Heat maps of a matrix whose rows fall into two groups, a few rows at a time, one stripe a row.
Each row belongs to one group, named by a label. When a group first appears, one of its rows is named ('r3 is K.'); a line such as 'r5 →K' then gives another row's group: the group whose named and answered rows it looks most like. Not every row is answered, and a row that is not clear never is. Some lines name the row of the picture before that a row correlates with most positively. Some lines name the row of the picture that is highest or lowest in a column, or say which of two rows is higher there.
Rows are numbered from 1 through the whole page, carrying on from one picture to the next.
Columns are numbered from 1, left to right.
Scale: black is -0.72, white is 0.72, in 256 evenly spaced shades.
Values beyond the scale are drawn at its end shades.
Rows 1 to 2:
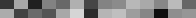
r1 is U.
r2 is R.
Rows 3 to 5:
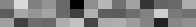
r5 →R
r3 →U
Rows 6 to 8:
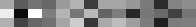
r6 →R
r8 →R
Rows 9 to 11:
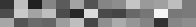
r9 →U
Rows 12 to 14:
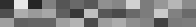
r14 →R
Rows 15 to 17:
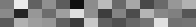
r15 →U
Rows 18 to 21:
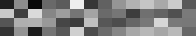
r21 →U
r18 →U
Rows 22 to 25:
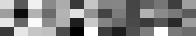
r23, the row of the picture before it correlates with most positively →19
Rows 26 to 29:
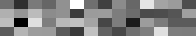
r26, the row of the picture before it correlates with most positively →23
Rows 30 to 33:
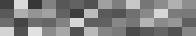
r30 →U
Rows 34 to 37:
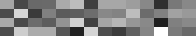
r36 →R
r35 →U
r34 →R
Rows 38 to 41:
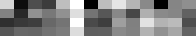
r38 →R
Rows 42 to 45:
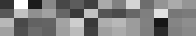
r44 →R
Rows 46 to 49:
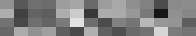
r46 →R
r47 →R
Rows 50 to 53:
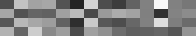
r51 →R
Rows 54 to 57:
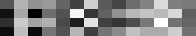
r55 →U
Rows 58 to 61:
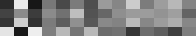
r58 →U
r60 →U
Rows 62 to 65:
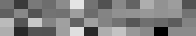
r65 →R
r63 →U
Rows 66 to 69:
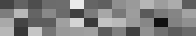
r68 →R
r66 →U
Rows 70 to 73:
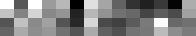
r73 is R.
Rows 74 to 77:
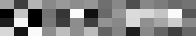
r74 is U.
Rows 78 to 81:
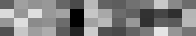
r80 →U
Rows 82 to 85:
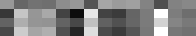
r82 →R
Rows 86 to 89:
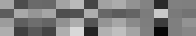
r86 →R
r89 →R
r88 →R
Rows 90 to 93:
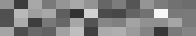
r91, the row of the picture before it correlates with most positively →87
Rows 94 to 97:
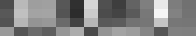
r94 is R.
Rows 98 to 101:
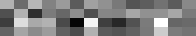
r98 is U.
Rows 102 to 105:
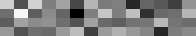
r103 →U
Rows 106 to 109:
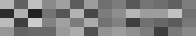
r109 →R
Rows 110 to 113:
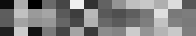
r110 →U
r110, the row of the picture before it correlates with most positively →107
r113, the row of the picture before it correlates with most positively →107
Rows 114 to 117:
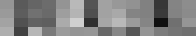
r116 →R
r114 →R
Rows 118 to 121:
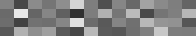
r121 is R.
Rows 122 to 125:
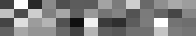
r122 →U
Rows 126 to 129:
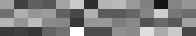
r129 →U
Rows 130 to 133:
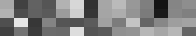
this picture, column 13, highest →133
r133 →U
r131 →R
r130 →R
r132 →U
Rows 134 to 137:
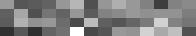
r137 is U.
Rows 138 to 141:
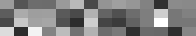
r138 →R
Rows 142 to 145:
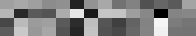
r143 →R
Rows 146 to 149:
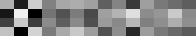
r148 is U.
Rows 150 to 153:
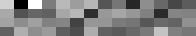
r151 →R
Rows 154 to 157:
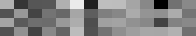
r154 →R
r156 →R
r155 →U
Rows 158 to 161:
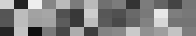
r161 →U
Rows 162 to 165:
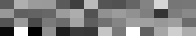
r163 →R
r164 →U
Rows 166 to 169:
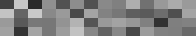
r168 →R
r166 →U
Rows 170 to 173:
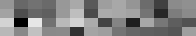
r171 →R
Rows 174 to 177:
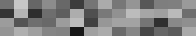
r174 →U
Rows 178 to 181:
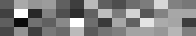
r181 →U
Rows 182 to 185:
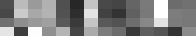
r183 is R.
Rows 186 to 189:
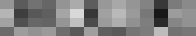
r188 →R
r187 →R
